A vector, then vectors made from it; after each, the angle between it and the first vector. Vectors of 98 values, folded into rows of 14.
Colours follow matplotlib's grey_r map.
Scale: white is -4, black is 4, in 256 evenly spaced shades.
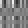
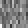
partly aligned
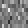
orthogonal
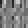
nearly opposite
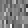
orthogonal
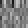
nearly opposite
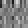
nearly opposite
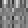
nearly opposite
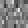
partly aligned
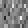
partly aligned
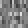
partly aligned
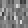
partly opposed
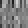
nearly opposite
